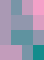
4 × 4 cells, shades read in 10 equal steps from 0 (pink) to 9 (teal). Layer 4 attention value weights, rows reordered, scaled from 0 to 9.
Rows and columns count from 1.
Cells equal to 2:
3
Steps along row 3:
up same down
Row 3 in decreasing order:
6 6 4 3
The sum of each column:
11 17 17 14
